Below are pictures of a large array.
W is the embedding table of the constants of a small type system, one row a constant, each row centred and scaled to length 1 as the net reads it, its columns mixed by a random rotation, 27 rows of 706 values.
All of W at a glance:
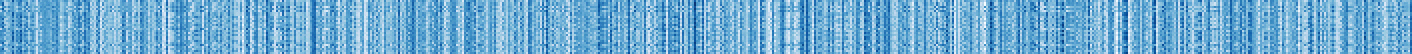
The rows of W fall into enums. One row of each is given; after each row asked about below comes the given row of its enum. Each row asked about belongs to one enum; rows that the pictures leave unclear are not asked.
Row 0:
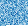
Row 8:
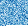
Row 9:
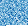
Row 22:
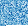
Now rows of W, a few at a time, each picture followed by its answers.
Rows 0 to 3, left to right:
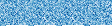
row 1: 9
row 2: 9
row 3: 22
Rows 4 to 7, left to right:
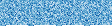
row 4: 9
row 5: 22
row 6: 0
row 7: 0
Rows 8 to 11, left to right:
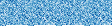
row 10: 0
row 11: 9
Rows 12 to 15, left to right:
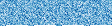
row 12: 8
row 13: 9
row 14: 22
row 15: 8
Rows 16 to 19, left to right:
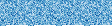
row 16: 0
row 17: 8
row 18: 0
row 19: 0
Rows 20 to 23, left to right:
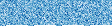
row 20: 8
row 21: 9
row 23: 0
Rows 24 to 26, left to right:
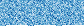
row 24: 9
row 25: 8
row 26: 0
